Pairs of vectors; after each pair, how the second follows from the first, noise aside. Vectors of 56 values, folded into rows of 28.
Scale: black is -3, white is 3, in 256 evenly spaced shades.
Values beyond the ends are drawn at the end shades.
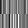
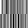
negated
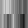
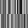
shuffled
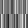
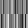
negated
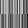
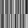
shuffled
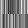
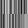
sign-scrambled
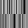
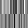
sign-scrambled
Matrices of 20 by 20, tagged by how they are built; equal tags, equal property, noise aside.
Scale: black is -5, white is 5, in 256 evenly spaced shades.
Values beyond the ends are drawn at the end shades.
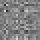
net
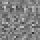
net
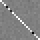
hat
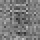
net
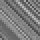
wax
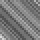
wax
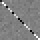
hat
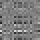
net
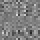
net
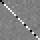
hat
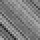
wax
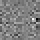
net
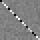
hat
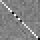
hat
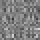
net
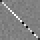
hat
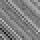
wax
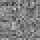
net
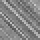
wax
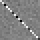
hat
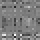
net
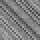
wax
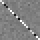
hat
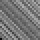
wax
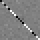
hat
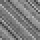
wax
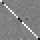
hat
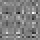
net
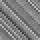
wax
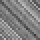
wax
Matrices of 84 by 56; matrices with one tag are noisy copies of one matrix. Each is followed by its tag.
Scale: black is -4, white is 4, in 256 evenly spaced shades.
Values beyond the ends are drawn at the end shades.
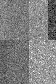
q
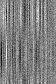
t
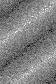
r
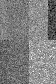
q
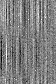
t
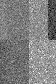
q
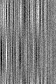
t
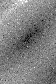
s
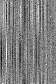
t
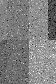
q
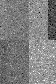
q
